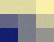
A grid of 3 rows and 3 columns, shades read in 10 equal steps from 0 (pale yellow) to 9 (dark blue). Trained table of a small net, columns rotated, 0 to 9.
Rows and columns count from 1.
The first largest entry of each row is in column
1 1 1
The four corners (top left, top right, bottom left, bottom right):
1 0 9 4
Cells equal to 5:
2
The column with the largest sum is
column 1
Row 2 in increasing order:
2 5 6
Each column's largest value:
9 5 4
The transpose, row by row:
1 6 9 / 1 5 5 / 0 2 4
